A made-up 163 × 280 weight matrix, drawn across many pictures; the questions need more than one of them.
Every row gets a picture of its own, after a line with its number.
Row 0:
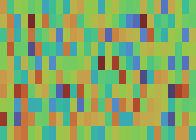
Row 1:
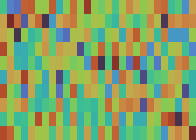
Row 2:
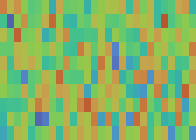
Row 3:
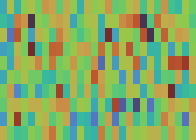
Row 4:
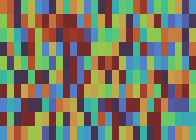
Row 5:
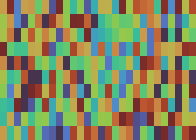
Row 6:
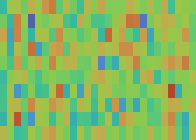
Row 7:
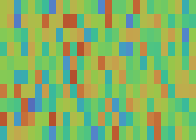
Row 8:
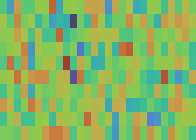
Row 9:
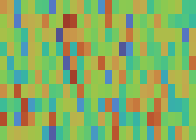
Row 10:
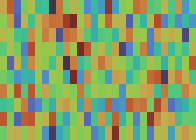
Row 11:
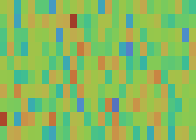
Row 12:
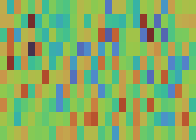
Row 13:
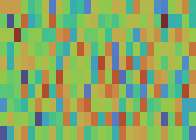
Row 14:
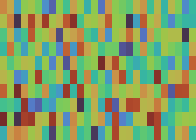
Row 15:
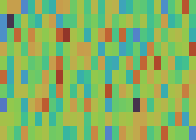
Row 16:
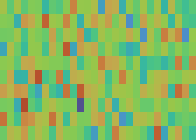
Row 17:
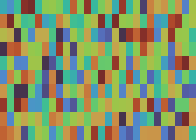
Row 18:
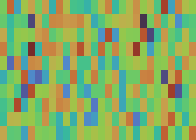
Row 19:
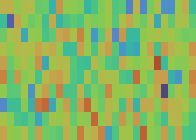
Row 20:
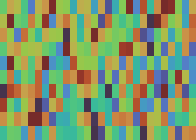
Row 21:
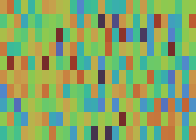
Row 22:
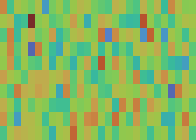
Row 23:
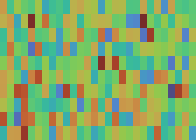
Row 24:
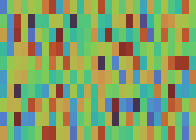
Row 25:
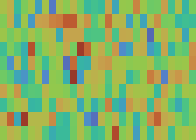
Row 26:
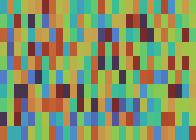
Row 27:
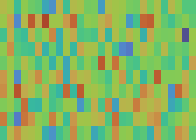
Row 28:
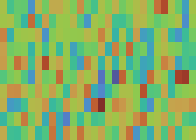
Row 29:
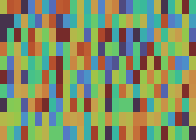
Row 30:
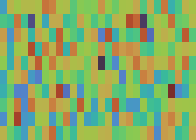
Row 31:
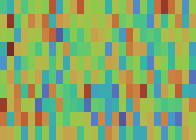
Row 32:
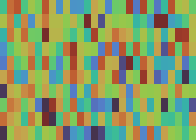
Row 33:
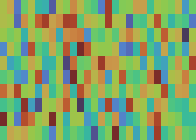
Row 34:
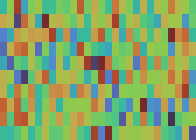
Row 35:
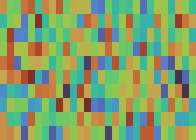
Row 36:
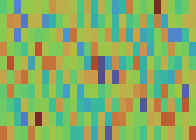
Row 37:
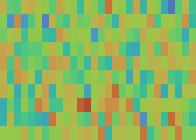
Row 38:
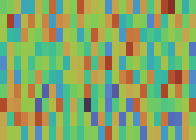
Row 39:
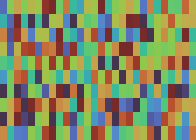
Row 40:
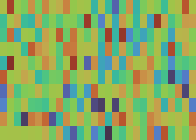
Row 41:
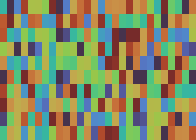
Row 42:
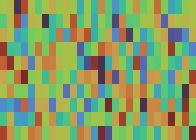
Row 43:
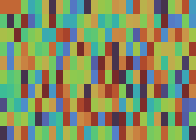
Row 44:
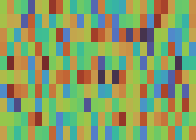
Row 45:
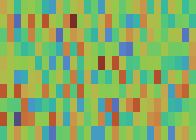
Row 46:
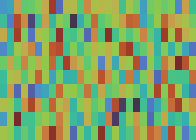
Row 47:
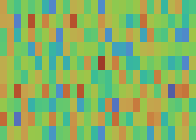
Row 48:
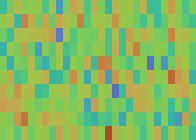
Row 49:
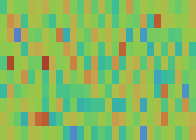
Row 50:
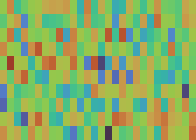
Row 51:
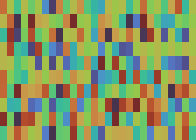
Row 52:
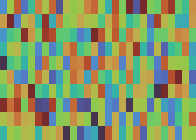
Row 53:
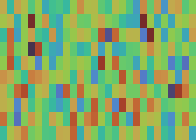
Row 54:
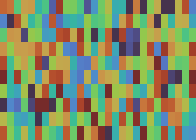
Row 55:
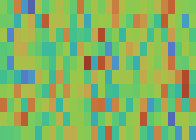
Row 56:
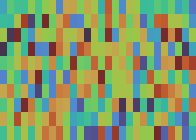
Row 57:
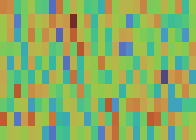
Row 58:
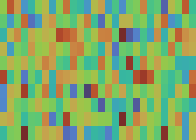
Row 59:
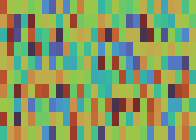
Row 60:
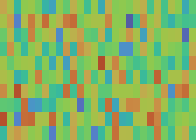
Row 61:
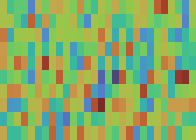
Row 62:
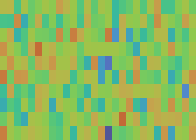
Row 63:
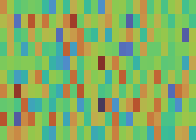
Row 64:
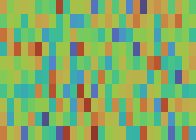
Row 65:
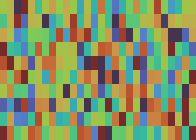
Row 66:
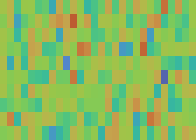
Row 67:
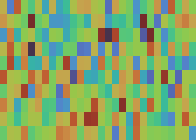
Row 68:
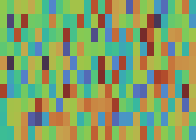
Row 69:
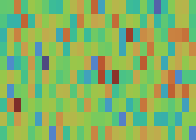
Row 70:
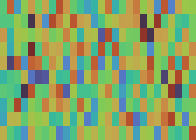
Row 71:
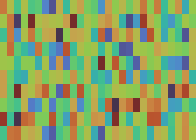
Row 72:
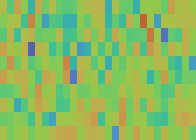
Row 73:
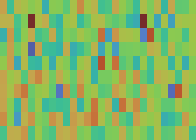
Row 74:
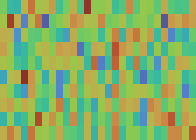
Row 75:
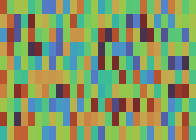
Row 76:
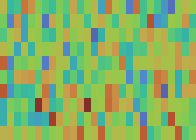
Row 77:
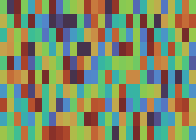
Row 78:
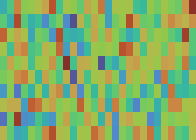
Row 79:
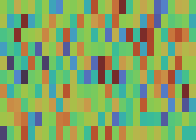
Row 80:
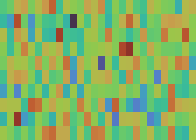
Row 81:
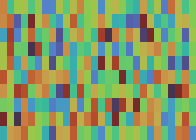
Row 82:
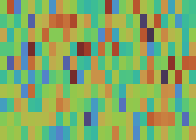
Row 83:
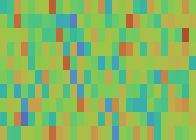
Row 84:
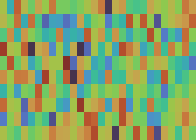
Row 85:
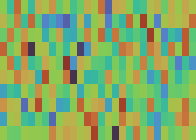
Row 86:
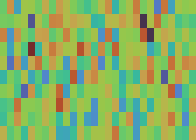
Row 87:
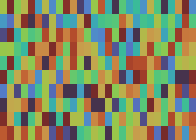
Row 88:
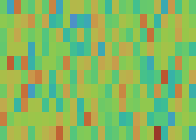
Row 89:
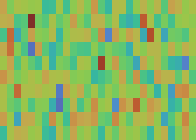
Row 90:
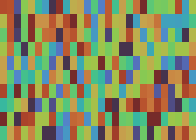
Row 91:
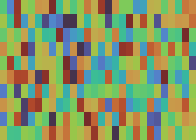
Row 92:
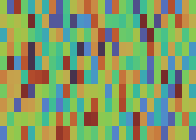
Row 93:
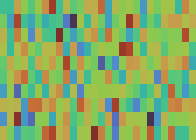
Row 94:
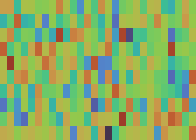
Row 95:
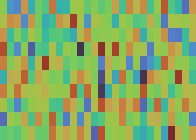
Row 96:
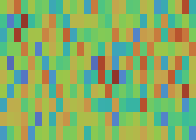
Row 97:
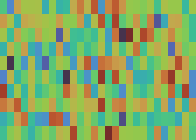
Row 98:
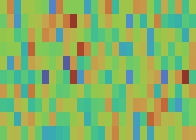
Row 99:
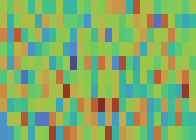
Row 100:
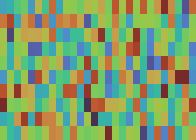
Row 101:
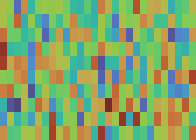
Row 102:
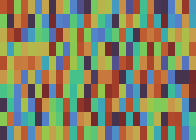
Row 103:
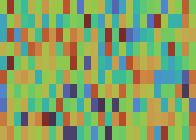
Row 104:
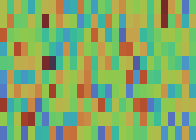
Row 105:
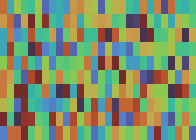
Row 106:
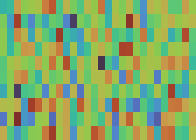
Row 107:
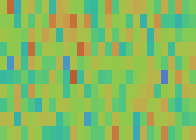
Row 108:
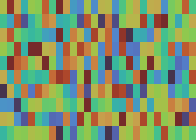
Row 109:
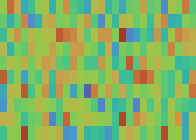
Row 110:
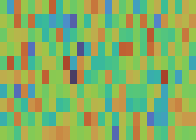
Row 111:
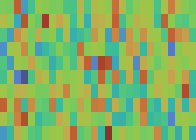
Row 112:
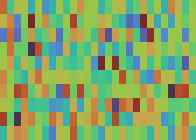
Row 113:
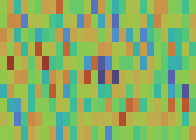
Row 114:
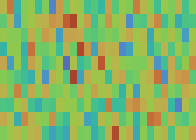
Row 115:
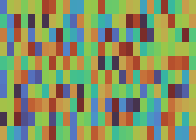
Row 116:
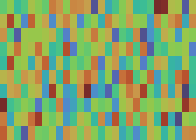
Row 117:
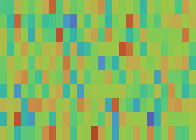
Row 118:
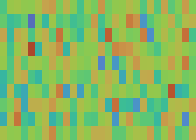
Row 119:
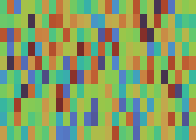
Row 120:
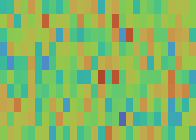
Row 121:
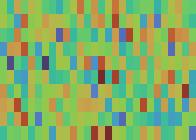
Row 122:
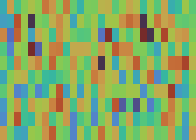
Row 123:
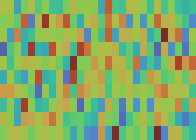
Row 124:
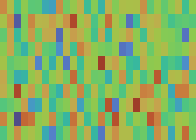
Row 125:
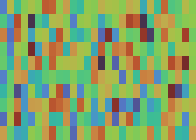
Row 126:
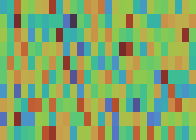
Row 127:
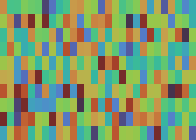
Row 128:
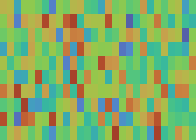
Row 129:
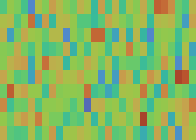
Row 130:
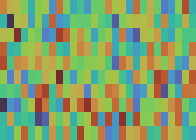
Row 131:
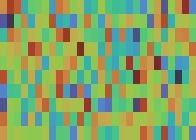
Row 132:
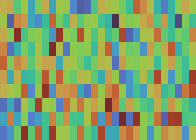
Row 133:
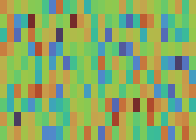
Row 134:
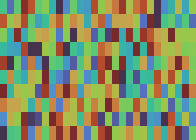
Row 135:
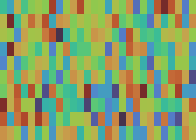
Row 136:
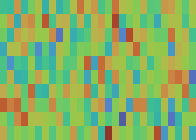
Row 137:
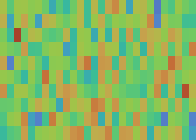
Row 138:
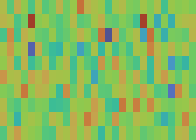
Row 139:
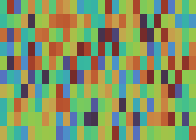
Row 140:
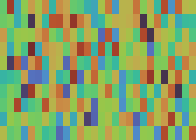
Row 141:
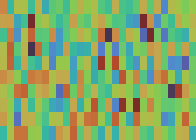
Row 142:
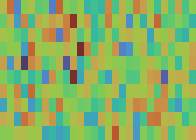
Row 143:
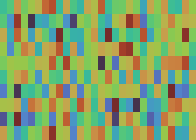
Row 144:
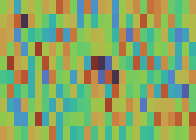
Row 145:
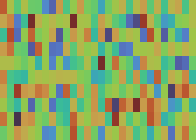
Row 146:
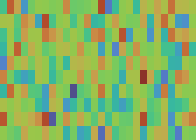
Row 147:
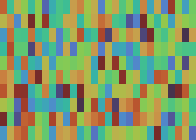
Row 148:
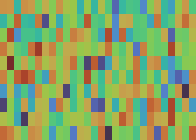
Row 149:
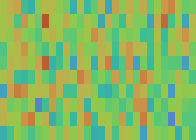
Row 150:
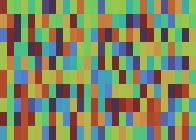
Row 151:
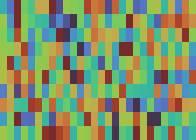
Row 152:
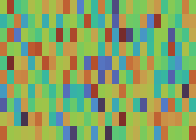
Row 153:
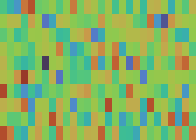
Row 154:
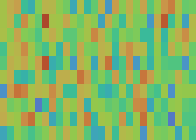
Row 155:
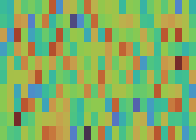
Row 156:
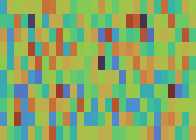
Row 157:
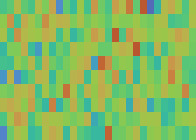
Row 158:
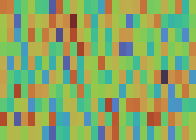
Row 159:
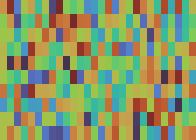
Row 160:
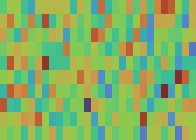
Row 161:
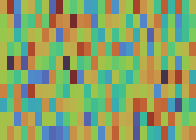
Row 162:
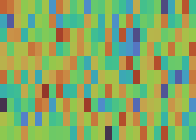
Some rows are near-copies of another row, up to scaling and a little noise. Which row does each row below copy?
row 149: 154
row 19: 54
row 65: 42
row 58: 109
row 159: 161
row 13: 43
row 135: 31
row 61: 28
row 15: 29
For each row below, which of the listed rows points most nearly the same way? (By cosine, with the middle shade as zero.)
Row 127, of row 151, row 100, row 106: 100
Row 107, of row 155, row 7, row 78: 7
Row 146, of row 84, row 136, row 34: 34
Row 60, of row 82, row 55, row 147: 147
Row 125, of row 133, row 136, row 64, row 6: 6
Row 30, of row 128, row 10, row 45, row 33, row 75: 10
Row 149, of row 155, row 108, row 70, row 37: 108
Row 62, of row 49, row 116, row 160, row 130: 49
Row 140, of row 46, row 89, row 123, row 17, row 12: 123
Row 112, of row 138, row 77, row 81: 81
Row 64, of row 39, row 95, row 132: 39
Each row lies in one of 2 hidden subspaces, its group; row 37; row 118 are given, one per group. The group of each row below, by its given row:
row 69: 37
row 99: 37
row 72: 118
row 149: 37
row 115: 118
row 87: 37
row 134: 37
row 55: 37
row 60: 118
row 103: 37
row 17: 37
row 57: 118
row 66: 118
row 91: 118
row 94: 37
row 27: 118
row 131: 37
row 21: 37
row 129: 37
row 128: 118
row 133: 118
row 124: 118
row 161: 118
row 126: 118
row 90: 118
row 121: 37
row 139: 118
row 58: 37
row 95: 37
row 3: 118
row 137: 37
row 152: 37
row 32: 37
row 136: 37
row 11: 118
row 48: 37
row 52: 37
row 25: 118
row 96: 37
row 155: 118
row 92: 118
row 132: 37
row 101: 37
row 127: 118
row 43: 37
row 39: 118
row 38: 37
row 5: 118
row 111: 37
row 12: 118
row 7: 118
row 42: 37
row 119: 118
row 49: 37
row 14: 118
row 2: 37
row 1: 37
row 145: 118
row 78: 118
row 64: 37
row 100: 37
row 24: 118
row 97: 37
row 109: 37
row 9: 118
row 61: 37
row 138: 118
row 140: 118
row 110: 118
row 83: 118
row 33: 118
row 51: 118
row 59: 118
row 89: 118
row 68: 37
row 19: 37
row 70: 118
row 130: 37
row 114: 118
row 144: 37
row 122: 118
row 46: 118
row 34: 37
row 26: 118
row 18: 118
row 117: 118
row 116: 37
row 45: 118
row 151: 118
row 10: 118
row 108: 37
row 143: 118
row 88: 118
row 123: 118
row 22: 118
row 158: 118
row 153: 37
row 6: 118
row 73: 118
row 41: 37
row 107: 118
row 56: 118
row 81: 118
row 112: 118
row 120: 37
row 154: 37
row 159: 118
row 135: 37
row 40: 37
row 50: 37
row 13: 37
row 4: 118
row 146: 37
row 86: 118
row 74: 37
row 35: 37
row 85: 118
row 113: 37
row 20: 37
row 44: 37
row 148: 37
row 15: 37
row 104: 37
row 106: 118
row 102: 37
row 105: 118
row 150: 118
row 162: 37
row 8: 118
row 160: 37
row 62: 37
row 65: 37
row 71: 118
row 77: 118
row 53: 118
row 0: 118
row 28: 37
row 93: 118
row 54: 37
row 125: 118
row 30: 118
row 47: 118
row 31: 37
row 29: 37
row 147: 118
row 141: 118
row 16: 118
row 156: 118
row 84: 118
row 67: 118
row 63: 118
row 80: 118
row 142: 118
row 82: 118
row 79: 37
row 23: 118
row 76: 37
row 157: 37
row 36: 37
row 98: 118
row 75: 118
